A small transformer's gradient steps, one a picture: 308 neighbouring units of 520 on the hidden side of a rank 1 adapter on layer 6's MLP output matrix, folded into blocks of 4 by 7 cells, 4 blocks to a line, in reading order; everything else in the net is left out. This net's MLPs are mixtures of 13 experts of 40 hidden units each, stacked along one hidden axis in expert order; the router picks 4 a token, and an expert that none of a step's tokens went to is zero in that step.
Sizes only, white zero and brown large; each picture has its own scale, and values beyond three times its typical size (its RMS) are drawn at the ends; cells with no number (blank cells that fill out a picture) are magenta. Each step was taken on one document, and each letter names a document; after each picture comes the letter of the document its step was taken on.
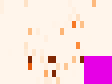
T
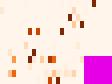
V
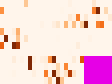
T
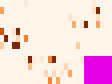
T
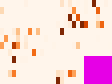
V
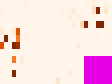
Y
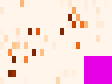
V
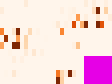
Y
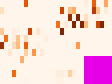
Y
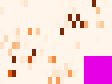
V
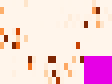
T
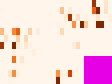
Y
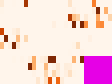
T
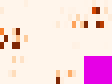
Y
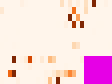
V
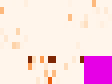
T
